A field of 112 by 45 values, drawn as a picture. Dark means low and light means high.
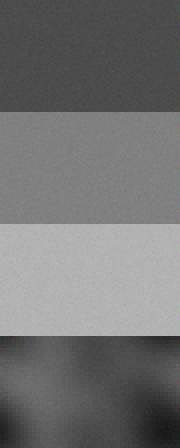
The table splits into 4 rows of 1 panel. Panel 1,1: low, flat. Panel 2,1: middling, flat. Panel 3,1: high, flat. Panel 4,1: low, smooth.
